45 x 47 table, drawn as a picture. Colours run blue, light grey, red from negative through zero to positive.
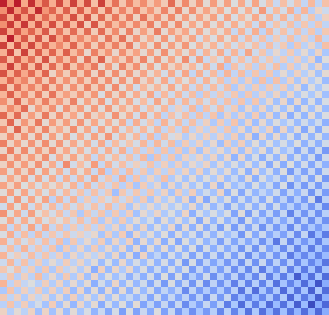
No row or column stands out. There is an overall slope up to the top left. The top left is the ninth with the highest average. The values follow a bell shape. On average the colour sits 50% of the way up the scale.
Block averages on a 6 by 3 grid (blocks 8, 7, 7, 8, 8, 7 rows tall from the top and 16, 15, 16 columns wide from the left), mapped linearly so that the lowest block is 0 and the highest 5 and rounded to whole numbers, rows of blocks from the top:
5 4 3 | 4 3 2 | 4 3 2 | 3 2 1 | 3 2 1 | 2 1 0
